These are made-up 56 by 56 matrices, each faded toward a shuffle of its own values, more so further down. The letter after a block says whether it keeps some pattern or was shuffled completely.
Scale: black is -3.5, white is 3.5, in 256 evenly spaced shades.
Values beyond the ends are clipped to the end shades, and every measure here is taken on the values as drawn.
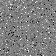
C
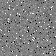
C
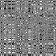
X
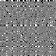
X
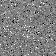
C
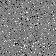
C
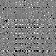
X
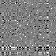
X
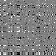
X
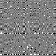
X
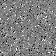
C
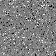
C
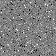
C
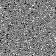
C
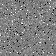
C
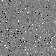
C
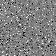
C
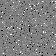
C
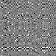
X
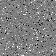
C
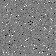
C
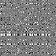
X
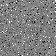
C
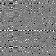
X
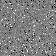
C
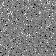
C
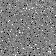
C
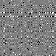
X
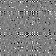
X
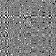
X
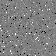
C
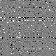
X
